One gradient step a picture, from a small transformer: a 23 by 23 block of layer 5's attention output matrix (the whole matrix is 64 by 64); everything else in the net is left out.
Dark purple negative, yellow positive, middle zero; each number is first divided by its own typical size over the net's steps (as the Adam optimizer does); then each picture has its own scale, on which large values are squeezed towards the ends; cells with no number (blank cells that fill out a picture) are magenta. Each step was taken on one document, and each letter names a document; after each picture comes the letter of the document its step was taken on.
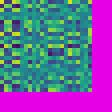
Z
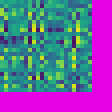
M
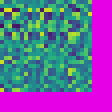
Z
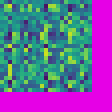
Z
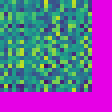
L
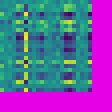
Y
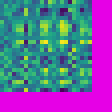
Y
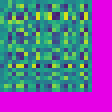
L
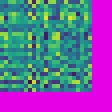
M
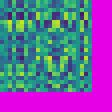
L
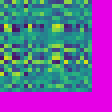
Z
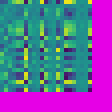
Y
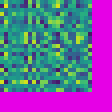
M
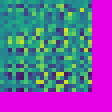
L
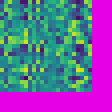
M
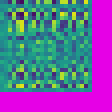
L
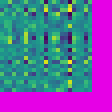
Y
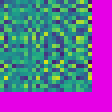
M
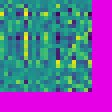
Y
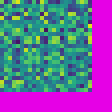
Z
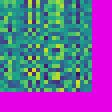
M
